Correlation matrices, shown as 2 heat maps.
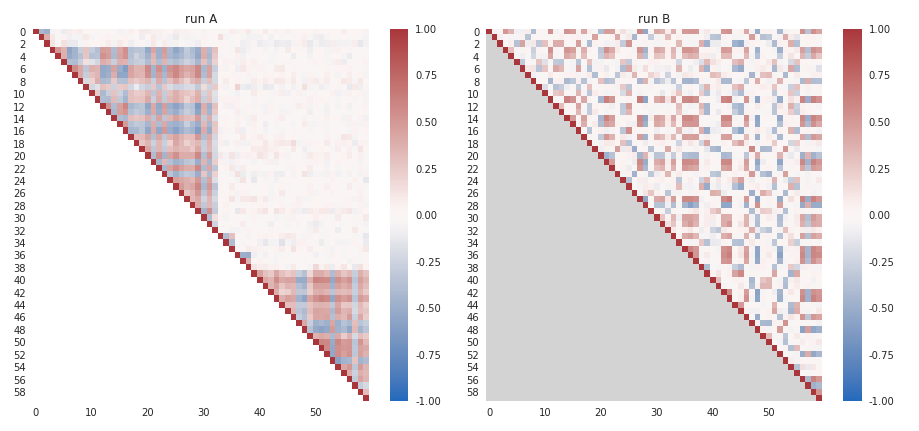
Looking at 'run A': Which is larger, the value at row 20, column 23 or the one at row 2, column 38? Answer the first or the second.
the second
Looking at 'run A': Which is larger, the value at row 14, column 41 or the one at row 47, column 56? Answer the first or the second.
the first
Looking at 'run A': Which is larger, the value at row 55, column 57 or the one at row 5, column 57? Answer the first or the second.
the second
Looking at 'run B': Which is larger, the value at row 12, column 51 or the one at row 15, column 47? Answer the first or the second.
the second
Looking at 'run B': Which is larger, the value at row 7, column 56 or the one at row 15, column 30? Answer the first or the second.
the second
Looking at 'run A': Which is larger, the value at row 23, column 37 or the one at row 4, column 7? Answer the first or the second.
the first
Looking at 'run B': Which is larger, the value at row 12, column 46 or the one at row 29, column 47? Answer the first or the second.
the first
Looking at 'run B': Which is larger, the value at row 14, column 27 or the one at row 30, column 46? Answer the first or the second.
the first
